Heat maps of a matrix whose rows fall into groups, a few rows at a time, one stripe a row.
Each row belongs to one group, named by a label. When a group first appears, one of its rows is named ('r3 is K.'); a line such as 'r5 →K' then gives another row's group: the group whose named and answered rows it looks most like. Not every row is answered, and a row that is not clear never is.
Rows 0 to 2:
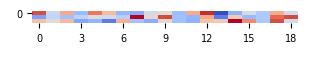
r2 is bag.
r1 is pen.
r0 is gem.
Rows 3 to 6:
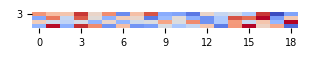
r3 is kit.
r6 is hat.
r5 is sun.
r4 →hat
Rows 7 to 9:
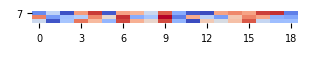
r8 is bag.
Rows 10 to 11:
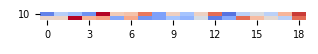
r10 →pen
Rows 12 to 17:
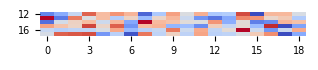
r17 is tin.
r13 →bag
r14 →pen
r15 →kit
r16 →sun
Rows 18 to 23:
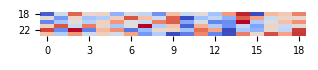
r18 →sun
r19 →bag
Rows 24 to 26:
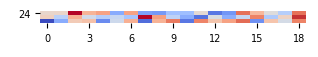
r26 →sun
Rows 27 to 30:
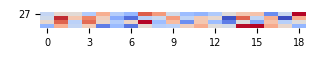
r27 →pen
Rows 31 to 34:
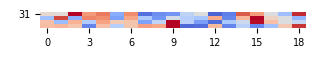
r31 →hat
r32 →hat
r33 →bag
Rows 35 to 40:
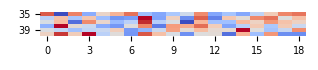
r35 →gem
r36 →tin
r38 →tin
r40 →kit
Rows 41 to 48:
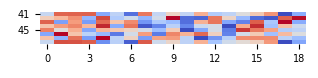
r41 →tin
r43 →gem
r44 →hat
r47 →bag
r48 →tin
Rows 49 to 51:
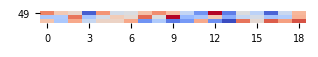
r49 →pen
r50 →pen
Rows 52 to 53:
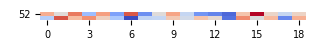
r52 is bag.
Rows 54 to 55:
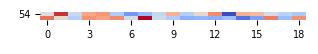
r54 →hat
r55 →kit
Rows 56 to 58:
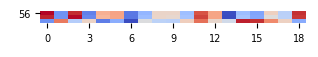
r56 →gem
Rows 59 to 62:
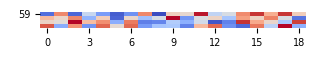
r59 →tin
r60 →bag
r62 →gem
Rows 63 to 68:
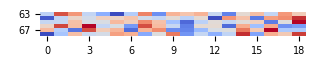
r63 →tin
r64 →sun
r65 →pen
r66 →kit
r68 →sun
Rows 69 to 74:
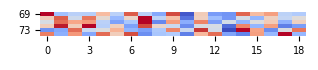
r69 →bag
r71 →tin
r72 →kit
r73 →sun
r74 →gem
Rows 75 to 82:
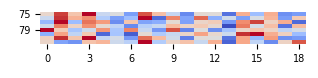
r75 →kit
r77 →hat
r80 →tin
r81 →kit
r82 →pen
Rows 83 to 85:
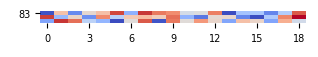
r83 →pen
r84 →pen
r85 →tin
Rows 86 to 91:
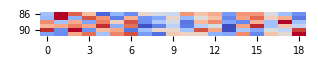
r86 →tin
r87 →hat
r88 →gem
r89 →hat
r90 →gem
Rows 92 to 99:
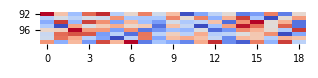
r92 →kit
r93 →sun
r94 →hat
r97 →tin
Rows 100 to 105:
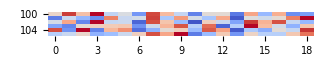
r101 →pen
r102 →kit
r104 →gem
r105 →pen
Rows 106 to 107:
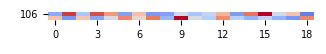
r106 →hat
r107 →pen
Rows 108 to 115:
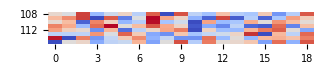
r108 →pen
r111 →kit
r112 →bag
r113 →sun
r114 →gem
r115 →sun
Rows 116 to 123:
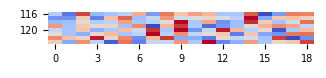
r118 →sun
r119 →bag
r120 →pen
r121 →pen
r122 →kit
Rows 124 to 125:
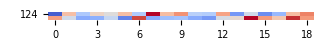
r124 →pen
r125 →bag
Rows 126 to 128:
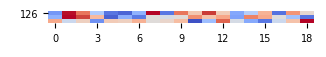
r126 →tin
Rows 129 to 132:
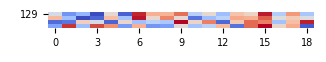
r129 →bag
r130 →bag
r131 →sun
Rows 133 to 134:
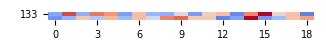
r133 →hat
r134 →sun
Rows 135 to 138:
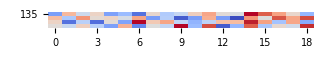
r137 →bag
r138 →sun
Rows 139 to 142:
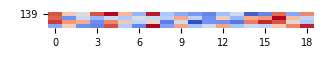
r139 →kit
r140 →bag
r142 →pen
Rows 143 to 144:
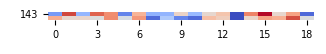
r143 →hat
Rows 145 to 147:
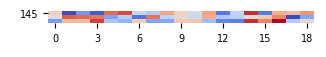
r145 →sun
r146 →tin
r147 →hat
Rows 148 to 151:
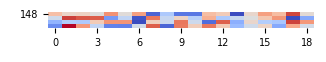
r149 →tin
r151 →tin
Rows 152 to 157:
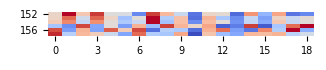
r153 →kit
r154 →kit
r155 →sun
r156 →gem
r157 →bag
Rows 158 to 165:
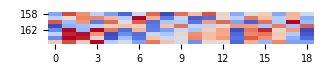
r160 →gem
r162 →hat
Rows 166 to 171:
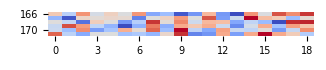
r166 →gem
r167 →sun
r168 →pen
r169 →tin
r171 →bag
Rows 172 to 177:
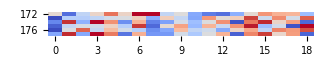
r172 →bag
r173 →sun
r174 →hat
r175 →sun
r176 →sun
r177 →hat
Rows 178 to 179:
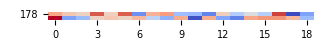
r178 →kit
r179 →bag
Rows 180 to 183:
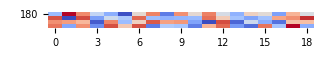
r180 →tin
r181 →gem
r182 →pen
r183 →gem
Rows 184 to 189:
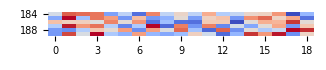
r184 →tin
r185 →hat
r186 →gem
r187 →tin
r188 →pen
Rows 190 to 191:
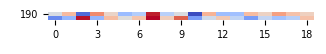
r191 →pen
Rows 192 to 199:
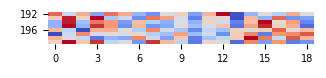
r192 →gem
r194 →hat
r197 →sun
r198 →bag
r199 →kit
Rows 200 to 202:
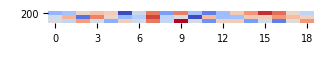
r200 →bag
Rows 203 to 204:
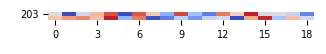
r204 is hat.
